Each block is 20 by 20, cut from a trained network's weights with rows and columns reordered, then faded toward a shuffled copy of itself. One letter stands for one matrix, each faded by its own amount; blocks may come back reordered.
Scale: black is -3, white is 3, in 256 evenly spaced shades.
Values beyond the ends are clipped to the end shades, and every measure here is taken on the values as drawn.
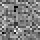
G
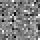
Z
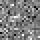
Z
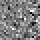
Z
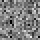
G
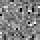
Z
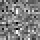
G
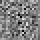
G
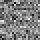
G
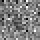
G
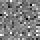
Z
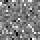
Z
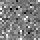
Z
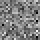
G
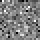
Z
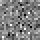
Z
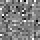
Z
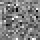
G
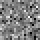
Z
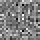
G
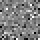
Z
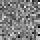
G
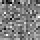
G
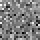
Z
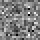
G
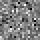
Z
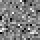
Z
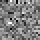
G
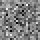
G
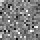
Z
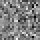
G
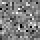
Z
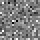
Z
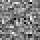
G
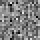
G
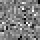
Z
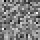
G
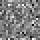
G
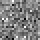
G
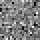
Z
